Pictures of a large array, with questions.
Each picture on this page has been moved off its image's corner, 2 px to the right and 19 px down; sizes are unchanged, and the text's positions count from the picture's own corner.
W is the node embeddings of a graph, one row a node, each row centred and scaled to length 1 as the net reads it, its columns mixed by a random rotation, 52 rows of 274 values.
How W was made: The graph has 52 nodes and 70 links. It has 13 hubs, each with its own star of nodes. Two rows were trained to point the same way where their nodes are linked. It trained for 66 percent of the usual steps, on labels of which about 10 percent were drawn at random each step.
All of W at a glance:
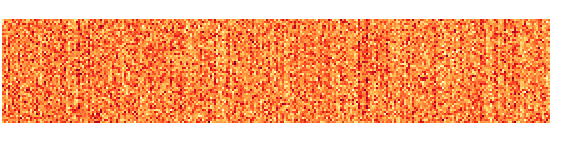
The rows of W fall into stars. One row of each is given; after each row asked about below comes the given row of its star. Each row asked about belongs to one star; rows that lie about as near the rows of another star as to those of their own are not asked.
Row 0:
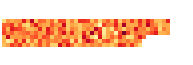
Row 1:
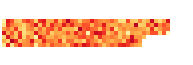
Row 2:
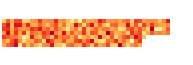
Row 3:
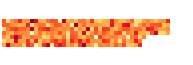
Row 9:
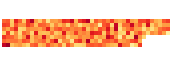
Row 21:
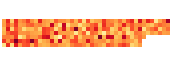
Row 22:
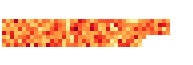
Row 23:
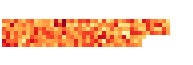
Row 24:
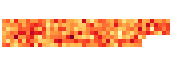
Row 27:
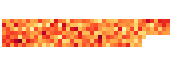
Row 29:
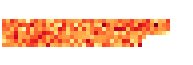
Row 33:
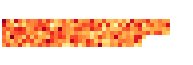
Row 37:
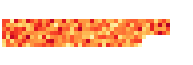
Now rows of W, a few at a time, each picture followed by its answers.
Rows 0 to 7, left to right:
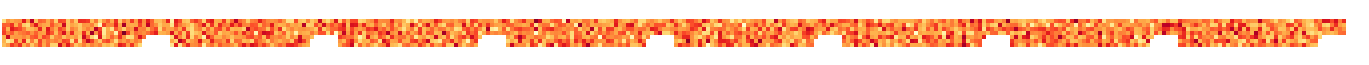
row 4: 3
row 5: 21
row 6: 23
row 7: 27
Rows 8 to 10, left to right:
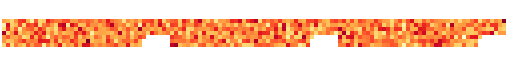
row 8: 1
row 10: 24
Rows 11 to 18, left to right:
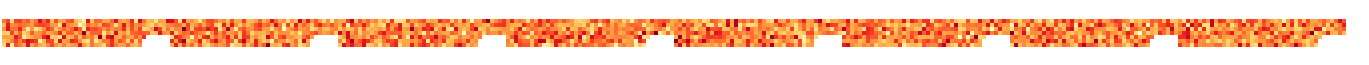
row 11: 21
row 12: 33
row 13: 22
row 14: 2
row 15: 23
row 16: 24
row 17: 1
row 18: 27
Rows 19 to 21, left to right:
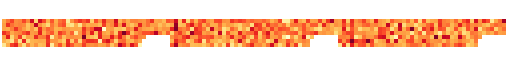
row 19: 0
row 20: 24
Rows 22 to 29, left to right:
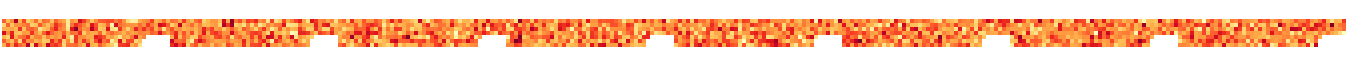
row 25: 33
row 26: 29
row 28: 22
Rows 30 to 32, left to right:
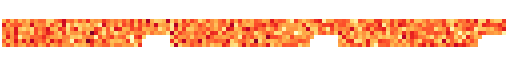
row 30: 29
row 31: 1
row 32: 33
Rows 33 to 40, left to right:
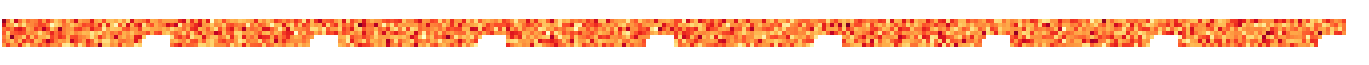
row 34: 22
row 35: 37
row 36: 3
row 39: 37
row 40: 29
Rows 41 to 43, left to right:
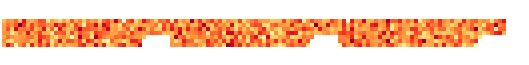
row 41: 1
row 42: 0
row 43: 37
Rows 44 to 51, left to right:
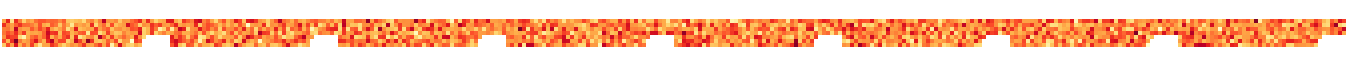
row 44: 2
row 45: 9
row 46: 21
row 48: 22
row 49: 0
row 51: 37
